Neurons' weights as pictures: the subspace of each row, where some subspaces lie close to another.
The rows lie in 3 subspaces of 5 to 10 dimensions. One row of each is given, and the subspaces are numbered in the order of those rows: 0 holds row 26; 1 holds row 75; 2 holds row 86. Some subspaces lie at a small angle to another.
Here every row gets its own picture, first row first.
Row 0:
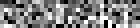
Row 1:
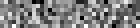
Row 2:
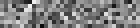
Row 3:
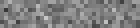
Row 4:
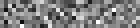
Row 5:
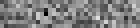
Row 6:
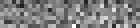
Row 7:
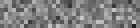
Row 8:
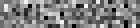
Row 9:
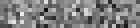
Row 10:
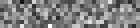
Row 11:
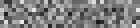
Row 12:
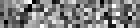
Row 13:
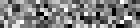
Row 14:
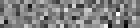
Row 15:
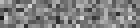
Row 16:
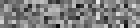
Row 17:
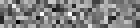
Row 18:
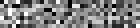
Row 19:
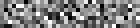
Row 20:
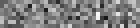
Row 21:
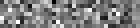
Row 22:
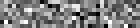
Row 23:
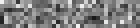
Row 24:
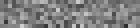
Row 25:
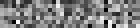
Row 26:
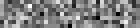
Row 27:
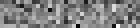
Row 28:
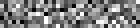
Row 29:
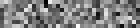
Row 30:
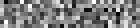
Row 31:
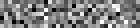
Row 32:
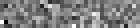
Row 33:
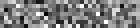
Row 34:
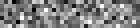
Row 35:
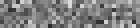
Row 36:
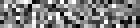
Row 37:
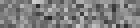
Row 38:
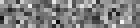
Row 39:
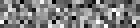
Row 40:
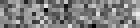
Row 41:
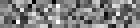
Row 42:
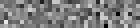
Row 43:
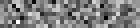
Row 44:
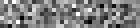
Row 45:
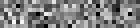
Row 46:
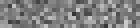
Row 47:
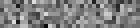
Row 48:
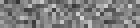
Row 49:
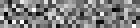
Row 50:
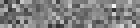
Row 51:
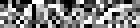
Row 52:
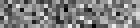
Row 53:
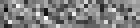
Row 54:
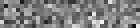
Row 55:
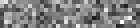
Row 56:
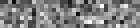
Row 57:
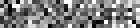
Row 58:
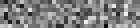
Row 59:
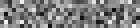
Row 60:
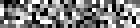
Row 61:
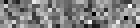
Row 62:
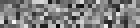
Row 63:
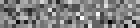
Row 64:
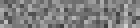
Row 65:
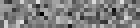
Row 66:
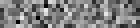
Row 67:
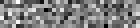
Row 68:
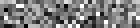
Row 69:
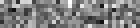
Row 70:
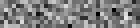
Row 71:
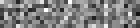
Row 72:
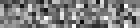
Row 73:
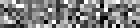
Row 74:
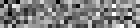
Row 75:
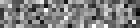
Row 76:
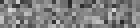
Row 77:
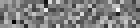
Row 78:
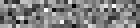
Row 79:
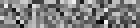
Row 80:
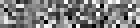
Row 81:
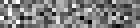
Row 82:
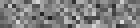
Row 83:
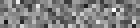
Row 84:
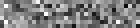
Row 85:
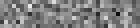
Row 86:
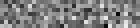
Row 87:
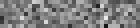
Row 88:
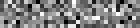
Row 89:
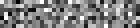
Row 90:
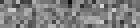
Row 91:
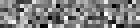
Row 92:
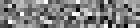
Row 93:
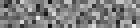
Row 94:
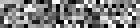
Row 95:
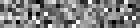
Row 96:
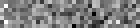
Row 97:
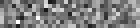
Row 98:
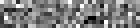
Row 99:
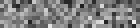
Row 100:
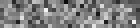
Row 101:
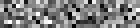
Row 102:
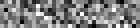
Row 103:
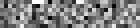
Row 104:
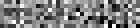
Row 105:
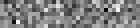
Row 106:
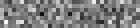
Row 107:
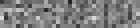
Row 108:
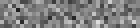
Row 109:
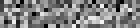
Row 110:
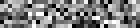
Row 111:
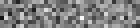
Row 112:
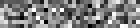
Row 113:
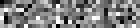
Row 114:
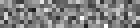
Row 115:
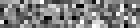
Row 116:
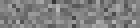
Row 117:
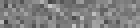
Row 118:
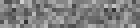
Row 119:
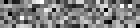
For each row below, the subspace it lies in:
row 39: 1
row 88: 0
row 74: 1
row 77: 2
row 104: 2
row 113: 1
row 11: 2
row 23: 1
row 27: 0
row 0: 2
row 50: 1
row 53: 0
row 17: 2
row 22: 0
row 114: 1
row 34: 1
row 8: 0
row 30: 2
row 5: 0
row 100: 1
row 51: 2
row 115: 0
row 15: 1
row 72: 0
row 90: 1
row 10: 0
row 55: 1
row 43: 2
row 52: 1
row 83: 0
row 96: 0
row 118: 2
